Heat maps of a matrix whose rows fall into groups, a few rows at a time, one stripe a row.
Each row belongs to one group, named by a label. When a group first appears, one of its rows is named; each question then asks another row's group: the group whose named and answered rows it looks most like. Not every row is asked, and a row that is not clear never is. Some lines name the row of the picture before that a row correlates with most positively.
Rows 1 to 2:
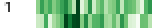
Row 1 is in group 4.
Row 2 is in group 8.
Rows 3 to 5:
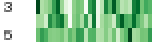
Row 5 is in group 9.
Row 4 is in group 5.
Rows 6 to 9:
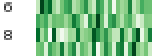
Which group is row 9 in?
5
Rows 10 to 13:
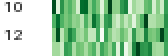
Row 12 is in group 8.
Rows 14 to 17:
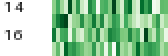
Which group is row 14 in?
4
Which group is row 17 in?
5
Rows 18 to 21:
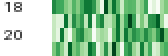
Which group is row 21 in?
4
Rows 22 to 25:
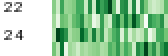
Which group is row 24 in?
8
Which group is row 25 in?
9
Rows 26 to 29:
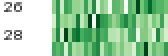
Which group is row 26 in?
5
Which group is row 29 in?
9
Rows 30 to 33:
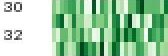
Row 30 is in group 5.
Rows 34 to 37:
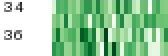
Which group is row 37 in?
4
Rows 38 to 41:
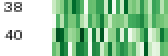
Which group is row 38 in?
5
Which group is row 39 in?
5
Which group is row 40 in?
8
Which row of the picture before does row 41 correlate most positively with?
35
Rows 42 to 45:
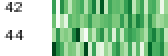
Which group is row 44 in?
5
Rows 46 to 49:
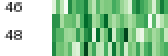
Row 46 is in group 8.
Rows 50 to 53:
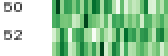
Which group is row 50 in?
9
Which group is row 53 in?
8
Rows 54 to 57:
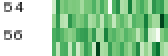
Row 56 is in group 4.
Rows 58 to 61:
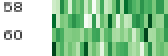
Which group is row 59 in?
5
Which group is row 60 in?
9
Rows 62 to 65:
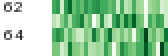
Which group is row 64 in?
9
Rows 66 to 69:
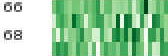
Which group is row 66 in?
9
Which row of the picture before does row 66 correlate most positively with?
64
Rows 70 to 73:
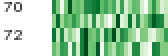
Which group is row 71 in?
5
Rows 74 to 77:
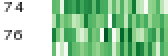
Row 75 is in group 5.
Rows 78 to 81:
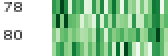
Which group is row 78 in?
8
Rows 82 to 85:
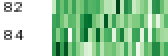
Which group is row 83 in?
4
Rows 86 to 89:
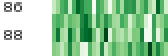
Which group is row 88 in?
4
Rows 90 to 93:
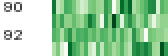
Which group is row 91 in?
4
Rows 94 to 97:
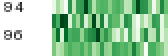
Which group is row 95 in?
8
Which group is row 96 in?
9
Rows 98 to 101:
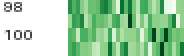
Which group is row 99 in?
8
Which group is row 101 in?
9
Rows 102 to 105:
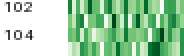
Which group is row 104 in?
9
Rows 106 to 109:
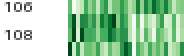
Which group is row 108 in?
9
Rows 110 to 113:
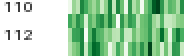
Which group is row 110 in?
5
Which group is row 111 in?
4
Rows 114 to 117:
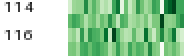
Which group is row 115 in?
9
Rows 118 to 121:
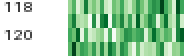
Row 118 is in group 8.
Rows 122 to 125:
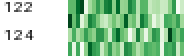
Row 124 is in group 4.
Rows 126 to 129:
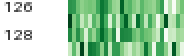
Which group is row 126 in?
4
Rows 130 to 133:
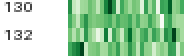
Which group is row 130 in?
9
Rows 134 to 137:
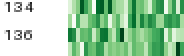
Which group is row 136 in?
4
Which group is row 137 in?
8
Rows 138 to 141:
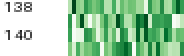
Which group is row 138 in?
8
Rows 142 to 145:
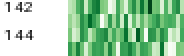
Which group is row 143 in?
5
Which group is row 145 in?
4
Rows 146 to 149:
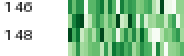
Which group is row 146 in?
4
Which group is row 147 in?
8
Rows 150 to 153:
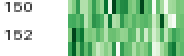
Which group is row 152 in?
8
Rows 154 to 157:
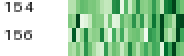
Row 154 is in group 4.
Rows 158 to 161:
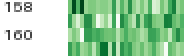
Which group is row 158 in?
8
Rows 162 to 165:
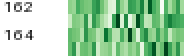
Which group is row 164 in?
4
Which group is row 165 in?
5
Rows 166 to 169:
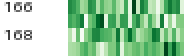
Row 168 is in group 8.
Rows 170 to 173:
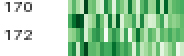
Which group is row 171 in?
8
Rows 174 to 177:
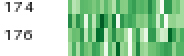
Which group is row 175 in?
4
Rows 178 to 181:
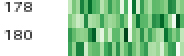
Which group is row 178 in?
5
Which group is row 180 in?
5
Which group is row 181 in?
8
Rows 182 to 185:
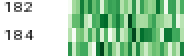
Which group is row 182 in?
5
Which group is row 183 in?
8
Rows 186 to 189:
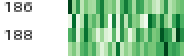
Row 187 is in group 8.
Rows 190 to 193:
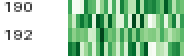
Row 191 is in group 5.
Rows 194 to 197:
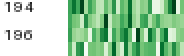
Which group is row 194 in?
8
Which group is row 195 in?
4
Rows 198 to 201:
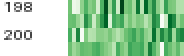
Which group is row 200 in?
9
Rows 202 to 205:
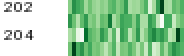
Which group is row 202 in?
9
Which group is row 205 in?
8
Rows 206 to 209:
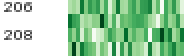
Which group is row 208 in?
9
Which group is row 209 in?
8
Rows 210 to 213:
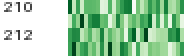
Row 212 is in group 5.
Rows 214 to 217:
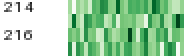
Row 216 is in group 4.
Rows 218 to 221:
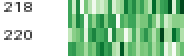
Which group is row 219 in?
4
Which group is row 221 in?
4
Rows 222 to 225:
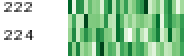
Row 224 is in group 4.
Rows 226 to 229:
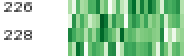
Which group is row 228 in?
4
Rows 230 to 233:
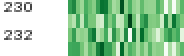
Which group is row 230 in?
4
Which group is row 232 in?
5
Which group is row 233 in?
4
